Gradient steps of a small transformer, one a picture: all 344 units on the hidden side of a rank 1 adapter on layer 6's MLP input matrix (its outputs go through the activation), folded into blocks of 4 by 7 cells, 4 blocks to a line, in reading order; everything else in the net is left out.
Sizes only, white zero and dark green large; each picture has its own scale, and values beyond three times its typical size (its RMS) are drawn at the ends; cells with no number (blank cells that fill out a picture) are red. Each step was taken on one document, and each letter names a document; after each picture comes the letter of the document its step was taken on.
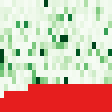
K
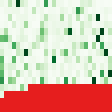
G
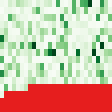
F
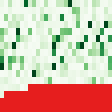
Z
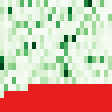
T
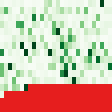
F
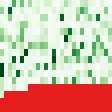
G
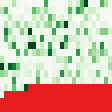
F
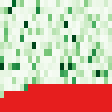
F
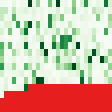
K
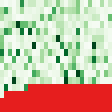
T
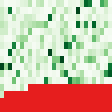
T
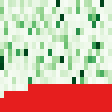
T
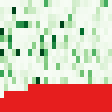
K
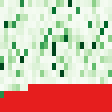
Z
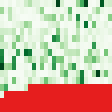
T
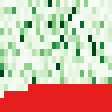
K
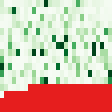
K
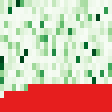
G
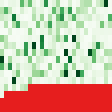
T
